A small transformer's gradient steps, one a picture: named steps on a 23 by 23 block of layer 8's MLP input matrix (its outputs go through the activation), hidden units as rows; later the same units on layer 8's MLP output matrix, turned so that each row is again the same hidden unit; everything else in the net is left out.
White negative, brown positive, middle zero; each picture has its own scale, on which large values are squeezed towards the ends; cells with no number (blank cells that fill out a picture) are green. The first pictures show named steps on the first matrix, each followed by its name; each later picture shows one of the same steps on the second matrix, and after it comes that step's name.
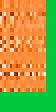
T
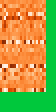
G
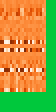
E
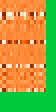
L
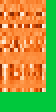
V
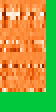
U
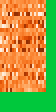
V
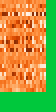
V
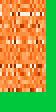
G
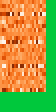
G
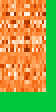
V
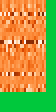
T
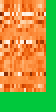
T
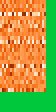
G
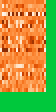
V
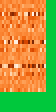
U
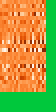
E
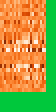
E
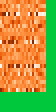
G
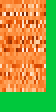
V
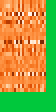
T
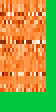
T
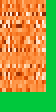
V
